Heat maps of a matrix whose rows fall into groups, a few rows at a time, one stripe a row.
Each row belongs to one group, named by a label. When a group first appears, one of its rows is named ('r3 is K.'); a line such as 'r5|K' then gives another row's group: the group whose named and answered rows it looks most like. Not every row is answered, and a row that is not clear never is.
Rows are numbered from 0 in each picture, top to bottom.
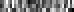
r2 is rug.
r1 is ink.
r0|ink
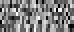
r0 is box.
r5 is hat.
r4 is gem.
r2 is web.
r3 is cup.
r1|gem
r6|rug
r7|rug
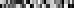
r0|box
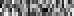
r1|hat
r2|gem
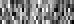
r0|box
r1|box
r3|hat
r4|gem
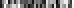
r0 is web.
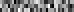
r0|gem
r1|cup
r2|rug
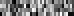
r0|hat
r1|box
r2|box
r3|rug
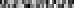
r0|rug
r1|cup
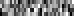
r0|ink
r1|gem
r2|rug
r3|rug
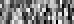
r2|rug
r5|web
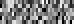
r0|ink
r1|rug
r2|box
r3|gem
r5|web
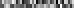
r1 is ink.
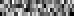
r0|ink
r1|box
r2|cup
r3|rug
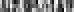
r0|cup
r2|cup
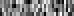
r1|hat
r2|hat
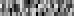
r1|cup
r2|gem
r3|box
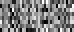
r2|gem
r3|box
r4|gem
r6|box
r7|ink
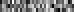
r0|web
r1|hat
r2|box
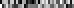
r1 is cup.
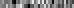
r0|hat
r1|cup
